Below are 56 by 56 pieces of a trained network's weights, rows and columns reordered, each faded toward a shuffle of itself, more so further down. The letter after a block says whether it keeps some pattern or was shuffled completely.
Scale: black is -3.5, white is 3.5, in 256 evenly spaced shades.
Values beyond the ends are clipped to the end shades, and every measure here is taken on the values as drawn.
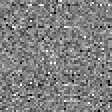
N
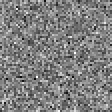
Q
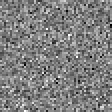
Q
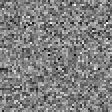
N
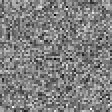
N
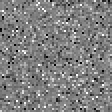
Q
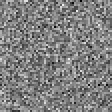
Q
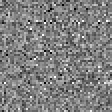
N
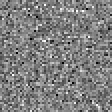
Q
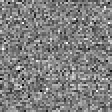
N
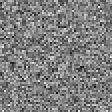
N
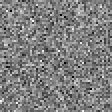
Q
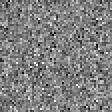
N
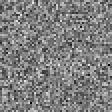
N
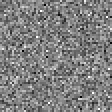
Q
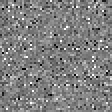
N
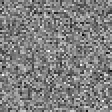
N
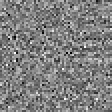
N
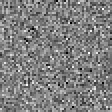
Q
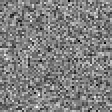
Q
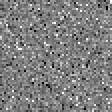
Q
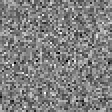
N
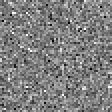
Q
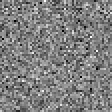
N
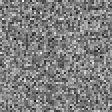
N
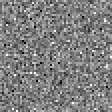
Q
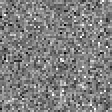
N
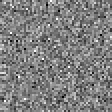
N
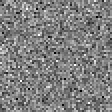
Q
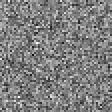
Q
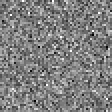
Q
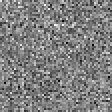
N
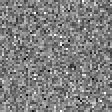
Q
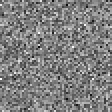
Q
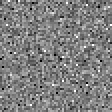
Q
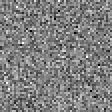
Q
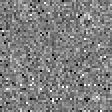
N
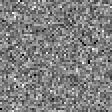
Q
